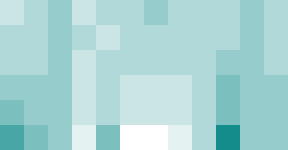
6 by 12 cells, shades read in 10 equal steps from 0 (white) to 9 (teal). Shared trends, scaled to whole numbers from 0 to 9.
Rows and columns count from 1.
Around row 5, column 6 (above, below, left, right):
2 0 3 2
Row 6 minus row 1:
5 2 0 -1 2 -3 -4 -2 0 6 0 1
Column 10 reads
3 3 4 5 5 9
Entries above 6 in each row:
0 0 0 0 0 2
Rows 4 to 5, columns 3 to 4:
4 2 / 4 2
